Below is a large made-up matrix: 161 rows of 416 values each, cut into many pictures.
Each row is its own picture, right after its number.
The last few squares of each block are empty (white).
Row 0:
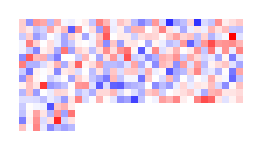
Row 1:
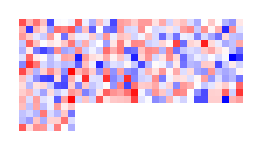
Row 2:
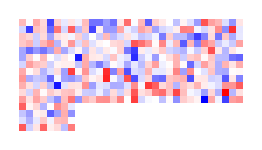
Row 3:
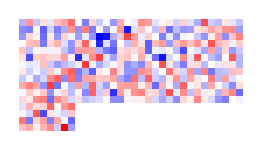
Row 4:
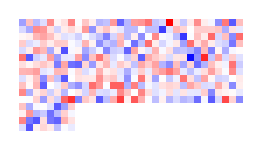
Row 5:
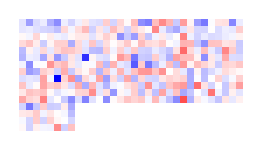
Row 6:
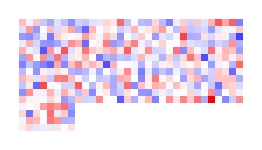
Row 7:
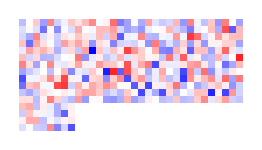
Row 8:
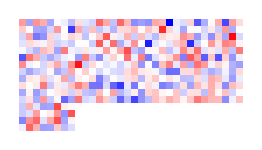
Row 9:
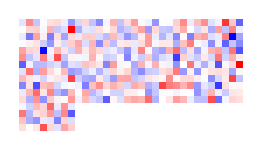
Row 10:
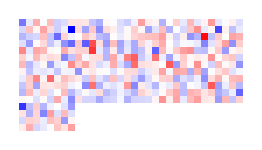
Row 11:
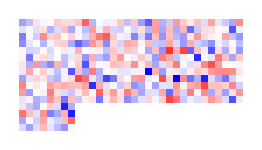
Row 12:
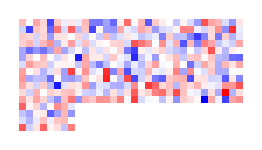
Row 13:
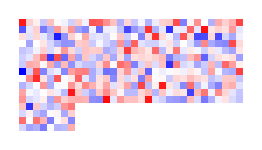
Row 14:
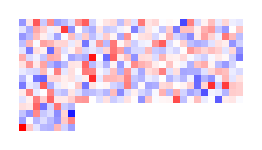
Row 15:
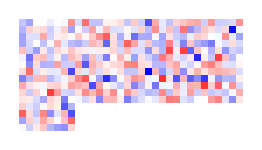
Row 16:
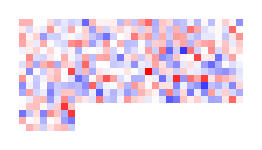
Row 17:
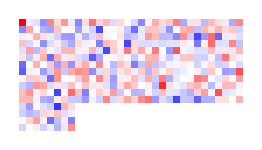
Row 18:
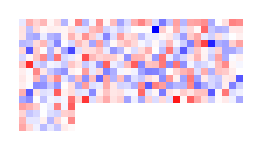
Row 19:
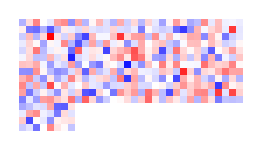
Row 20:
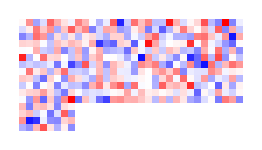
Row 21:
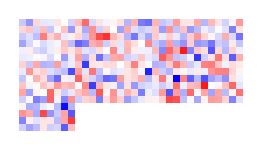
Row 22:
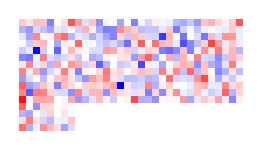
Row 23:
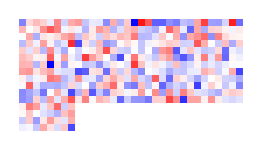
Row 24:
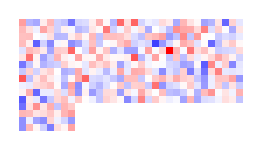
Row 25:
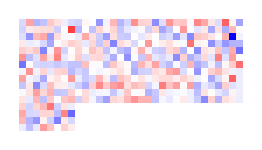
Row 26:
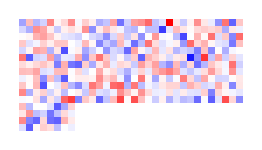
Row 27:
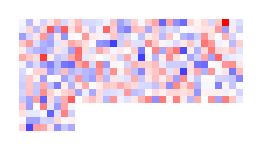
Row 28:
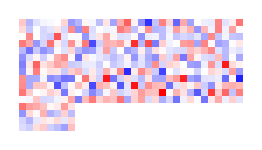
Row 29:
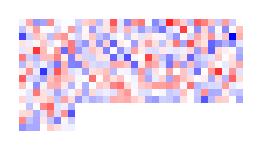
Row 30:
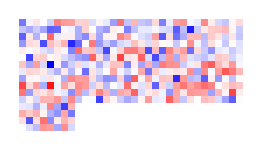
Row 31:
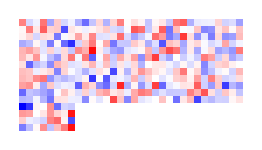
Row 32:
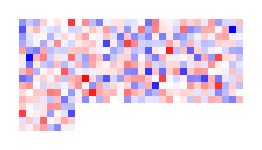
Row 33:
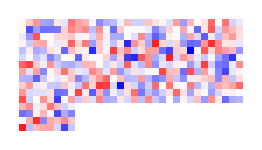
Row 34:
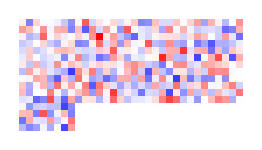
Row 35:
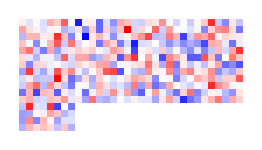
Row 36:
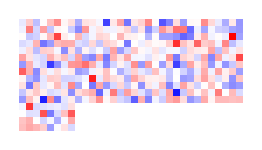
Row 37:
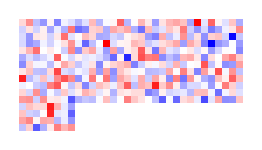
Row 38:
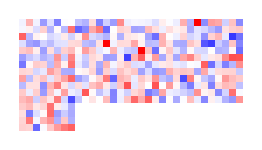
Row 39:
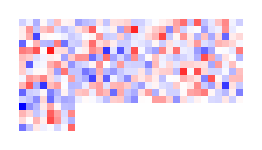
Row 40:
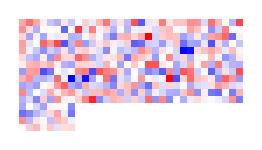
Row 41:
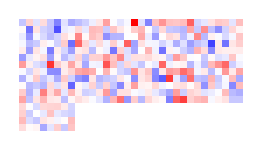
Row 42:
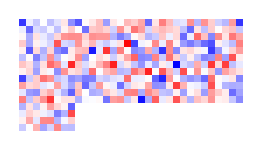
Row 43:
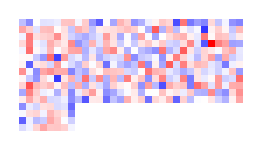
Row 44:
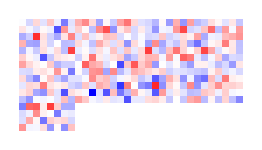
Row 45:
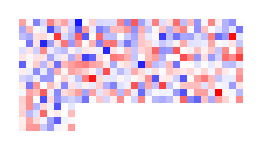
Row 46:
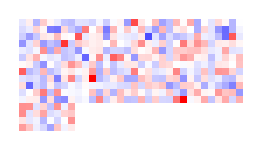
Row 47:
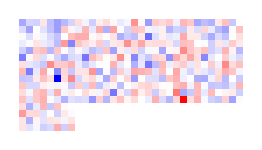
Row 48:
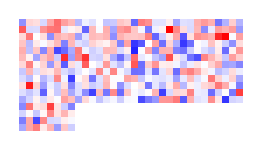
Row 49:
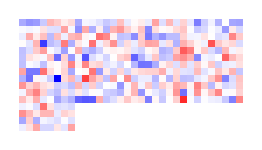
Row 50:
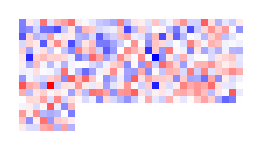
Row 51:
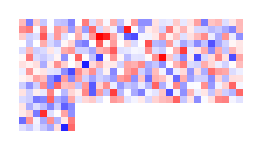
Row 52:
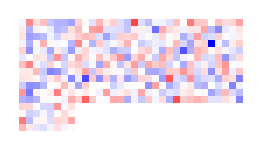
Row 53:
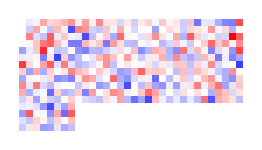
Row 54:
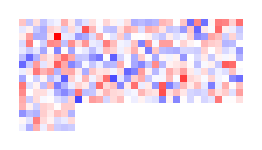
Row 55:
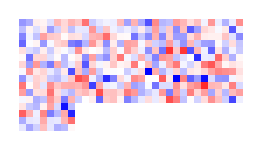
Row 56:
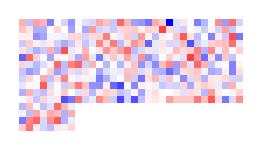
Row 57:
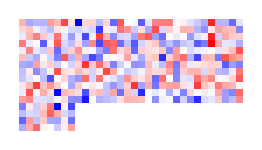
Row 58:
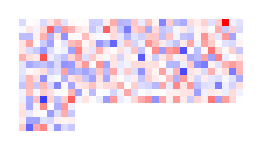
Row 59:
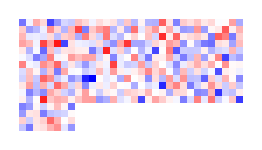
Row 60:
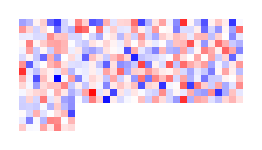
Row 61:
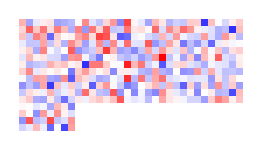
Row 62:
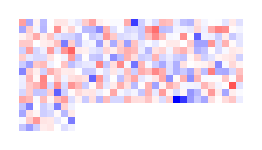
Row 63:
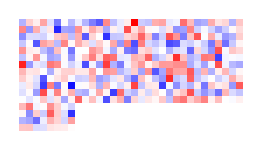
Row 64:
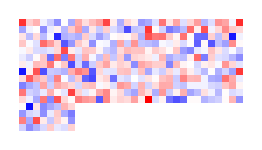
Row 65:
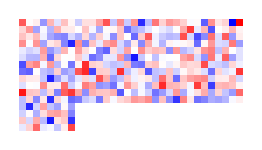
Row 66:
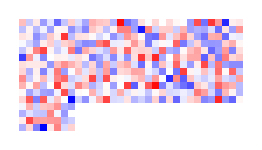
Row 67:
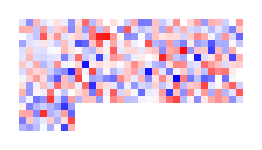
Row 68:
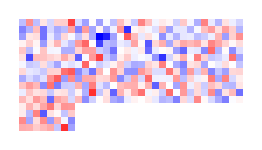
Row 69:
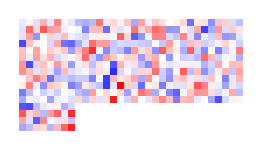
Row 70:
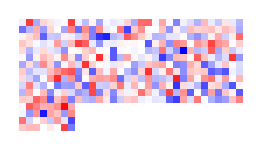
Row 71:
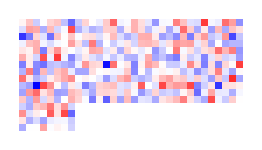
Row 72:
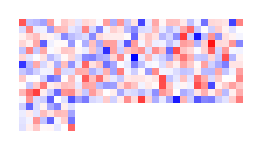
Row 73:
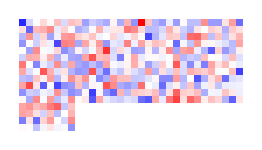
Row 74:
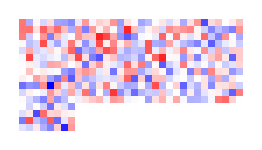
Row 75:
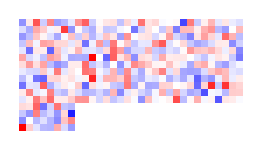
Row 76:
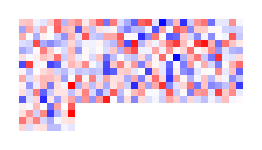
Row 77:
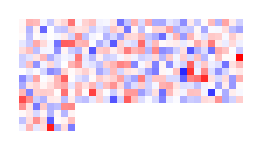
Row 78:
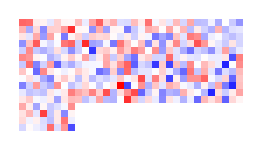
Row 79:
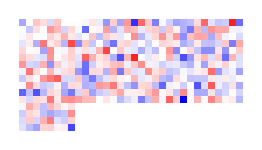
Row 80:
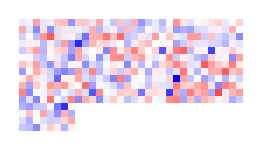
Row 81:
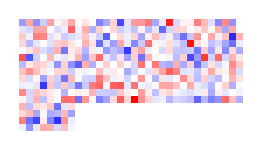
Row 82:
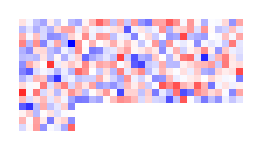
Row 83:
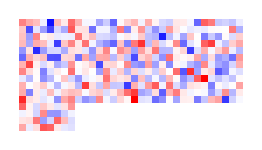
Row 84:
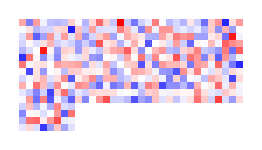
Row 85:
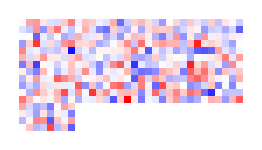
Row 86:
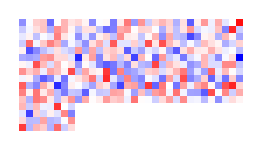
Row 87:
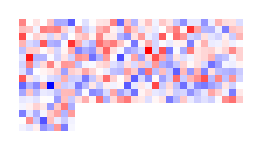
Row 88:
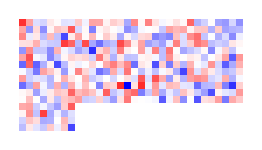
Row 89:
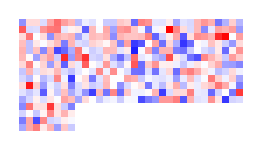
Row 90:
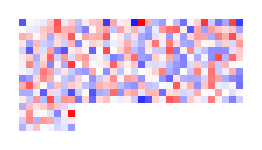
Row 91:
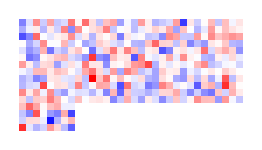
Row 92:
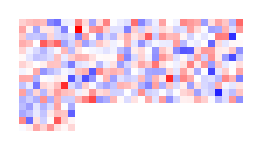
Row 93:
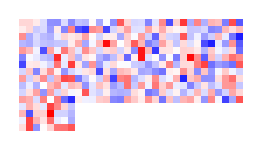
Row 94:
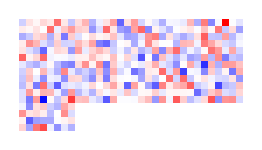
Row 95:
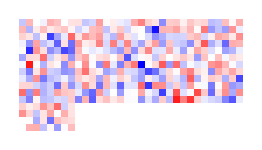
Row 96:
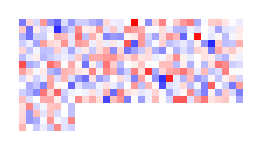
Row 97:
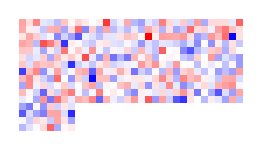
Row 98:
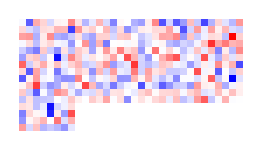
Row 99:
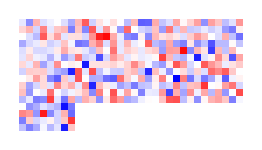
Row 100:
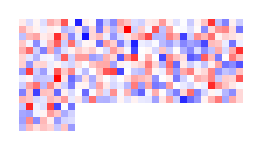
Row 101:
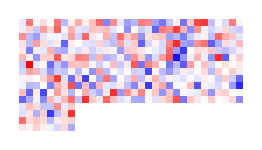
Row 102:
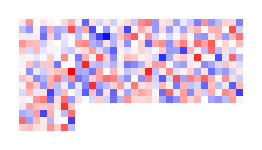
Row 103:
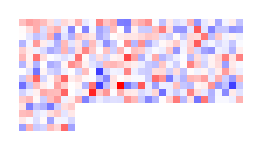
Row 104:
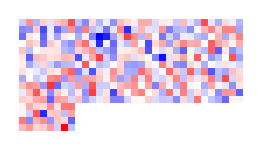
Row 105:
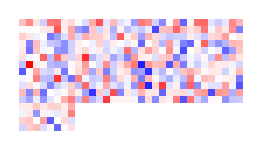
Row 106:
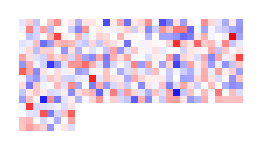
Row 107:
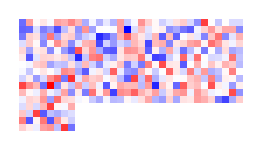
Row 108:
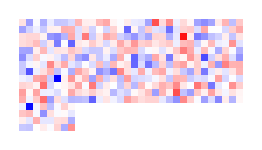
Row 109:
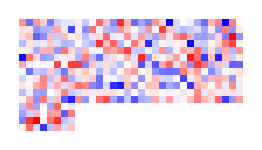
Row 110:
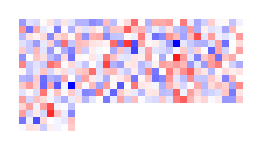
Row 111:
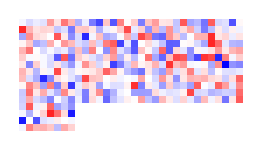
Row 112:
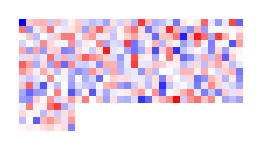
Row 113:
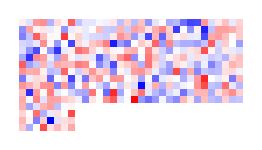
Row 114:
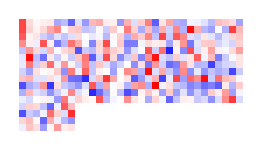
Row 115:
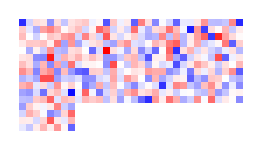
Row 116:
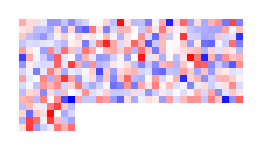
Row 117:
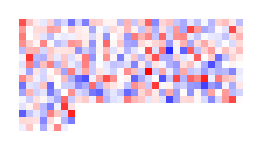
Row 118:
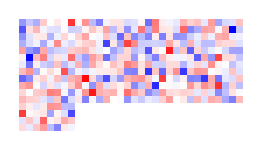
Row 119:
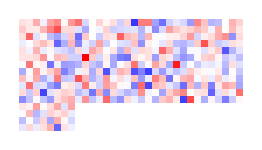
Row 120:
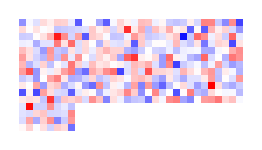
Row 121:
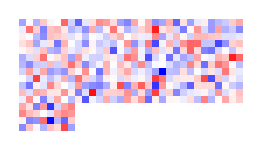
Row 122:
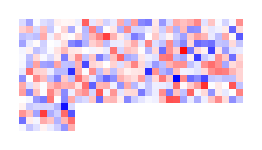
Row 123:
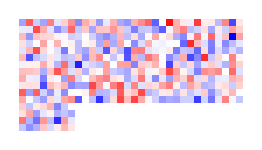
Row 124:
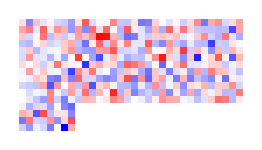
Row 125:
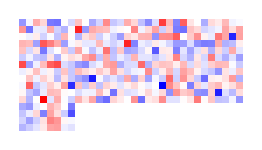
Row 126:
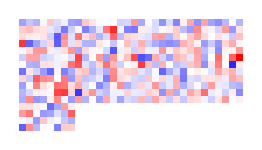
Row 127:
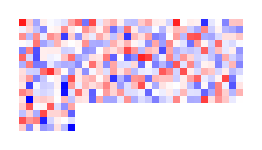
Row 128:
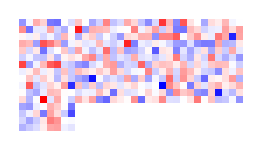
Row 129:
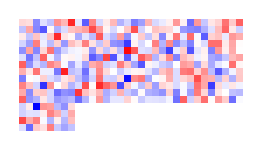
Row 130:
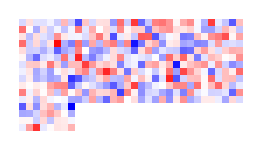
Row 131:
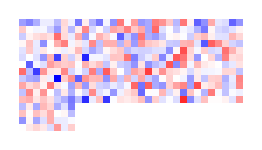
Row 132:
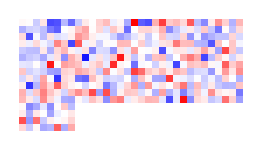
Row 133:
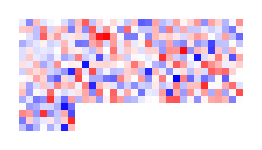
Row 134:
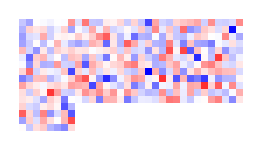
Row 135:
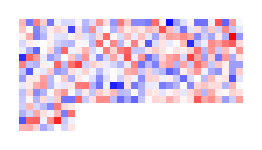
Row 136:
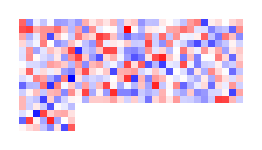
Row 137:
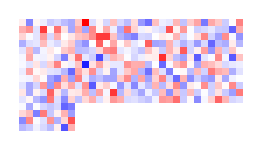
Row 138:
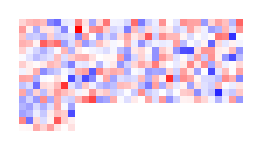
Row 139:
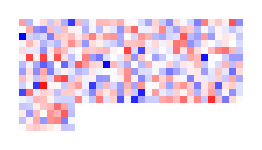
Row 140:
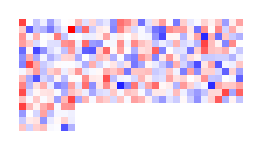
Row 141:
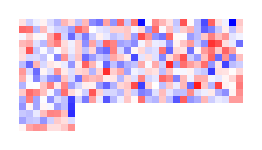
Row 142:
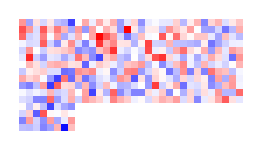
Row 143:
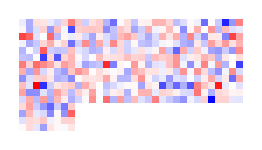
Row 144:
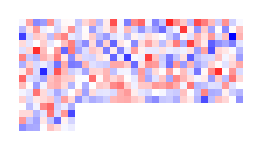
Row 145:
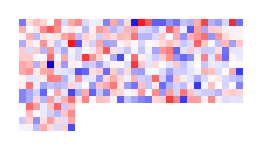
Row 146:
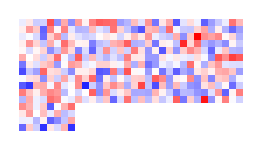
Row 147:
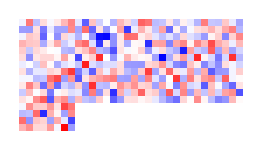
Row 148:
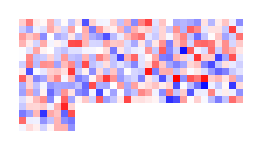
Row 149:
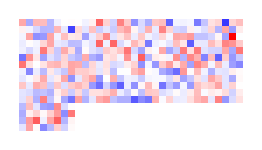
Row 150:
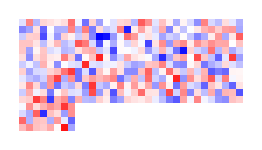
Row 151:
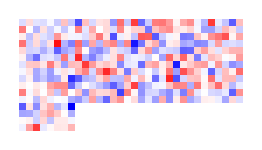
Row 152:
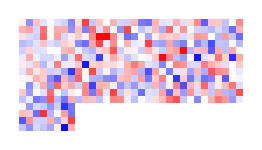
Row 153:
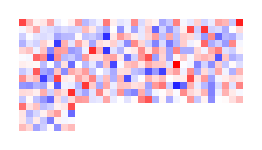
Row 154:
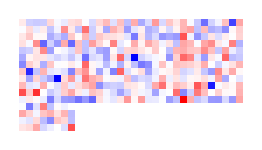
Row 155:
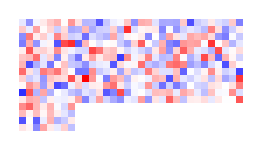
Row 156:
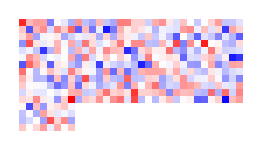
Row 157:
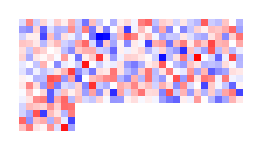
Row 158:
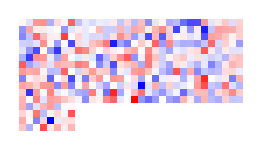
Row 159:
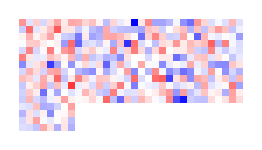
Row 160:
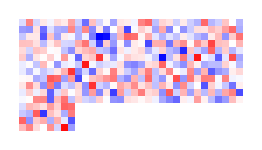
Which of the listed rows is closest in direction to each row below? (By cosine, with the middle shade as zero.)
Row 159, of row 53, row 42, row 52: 53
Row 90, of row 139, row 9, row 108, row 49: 49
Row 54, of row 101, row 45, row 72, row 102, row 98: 72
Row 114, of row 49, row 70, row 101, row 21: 70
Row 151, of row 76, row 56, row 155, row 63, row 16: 63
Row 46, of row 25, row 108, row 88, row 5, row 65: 5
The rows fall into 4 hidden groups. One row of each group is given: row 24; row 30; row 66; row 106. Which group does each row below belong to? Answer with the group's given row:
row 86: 24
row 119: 106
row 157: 30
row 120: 106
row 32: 30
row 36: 106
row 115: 106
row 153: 106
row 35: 106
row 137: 30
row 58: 66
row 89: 106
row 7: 24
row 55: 30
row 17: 106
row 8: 66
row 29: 66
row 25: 66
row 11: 30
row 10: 24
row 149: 66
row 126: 24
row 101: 106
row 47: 106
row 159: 106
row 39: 24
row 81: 66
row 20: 66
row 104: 30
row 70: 30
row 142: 30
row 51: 30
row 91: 24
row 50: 30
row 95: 106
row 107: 30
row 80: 30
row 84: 66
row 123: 66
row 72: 106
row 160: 30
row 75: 24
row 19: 30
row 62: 106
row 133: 30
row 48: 106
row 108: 106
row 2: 24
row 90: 106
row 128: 106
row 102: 30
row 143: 66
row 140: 24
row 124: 30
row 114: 30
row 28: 24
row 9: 66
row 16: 30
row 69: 24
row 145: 106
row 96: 106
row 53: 66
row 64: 106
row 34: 30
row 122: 30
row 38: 66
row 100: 106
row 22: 24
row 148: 30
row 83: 24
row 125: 106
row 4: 66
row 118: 30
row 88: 24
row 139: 66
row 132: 106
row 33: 24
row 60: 106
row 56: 66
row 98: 66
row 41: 106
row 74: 30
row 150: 30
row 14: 24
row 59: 106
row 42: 106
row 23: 106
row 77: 24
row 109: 66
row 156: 24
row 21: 30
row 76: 106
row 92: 106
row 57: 106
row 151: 106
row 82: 106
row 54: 24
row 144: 66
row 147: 30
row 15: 30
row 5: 106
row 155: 106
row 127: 24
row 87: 30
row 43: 106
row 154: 106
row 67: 30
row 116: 66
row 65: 106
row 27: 66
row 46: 106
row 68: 30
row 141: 106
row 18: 106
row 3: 30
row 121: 24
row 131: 106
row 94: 66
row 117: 30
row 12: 24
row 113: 24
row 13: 106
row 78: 24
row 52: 106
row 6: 66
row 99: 30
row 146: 24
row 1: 24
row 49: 106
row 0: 66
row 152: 30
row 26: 66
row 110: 106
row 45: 106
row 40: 106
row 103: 24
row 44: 24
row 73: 106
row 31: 24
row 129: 24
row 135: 66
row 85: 24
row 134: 30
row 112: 106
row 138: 106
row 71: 66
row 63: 106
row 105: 106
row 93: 66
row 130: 106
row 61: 30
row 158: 24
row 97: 106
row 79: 106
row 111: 106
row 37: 66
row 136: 30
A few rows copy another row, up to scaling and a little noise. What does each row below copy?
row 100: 35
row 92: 138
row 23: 145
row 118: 32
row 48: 89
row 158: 113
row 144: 29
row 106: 36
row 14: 75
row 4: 26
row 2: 12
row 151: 130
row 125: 128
